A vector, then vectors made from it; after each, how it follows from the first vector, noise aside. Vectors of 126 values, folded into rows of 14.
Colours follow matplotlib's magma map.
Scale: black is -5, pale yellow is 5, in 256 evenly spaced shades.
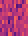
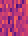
copied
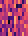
scaled up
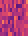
copied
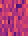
copied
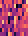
scaled up
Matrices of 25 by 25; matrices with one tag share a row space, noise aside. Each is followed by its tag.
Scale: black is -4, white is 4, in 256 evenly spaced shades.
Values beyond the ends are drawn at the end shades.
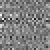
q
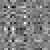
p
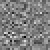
p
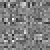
p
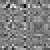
p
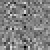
p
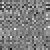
q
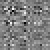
p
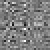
p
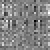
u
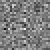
p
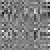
u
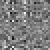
p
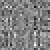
u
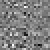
p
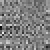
q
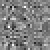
p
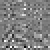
p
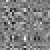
p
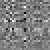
p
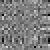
u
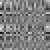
q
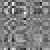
p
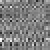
q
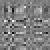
p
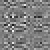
p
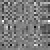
u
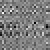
q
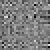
u
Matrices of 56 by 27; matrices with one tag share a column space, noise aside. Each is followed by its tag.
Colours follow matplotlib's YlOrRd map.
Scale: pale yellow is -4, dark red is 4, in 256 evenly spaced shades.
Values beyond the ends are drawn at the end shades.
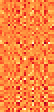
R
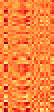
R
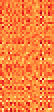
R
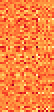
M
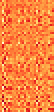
R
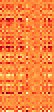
M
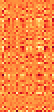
M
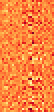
R
